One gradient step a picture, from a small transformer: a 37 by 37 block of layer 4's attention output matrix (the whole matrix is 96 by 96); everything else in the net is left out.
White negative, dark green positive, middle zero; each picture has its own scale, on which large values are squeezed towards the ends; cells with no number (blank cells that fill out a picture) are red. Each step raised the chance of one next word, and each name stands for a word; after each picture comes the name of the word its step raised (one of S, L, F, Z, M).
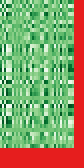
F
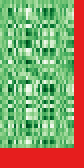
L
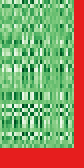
F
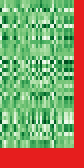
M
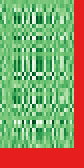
M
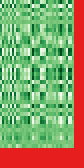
F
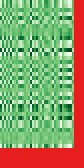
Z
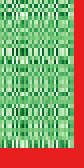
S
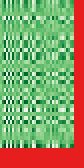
Z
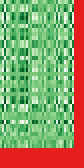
M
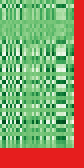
F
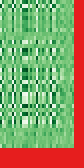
F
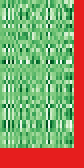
L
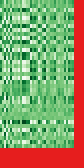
M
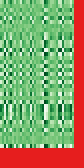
Z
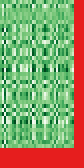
F
